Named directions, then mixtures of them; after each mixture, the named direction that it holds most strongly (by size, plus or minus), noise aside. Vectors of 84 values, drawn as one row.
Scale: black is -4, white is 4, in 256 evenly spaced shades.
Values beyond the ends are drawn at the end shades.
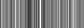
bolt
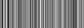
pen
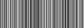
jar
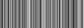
bolt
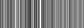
bolt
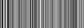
pen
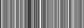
bolt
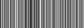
jar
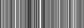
bolt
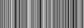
bolt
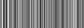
pen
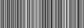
jar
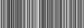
jar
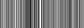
bolt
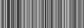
jar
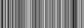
pen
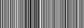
jar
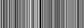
pen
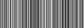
jar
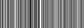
pen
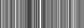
bolt
